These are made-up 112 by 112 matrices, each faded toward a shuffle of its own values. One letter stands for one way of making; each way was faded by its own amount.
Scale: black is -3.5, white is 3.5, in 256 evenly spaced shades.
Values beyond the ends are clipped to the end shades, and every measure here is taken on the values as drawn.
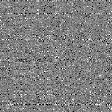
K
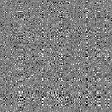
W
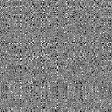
W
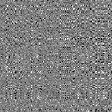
W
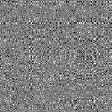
W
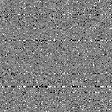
K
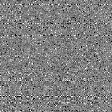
K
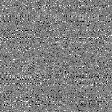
K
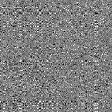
K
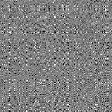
W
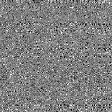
K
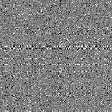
K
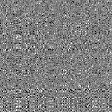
W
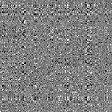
W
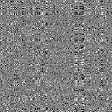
W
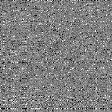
K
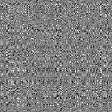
W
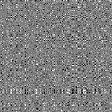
W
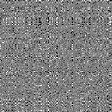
W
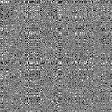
W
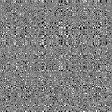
W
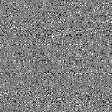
K
